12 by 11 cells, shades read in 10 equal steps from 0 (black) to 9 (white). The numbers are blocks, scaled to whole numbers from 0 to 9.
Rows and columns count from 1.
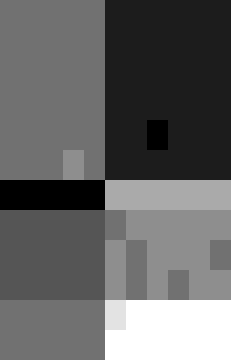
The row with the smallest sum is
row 5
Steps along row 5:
same same same same down same down up same same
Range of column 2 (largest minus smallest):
4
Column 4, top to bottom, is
4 4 4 4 4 5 0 3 3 3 4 4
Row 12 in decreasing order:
9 9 9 9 9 9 4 4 4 4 4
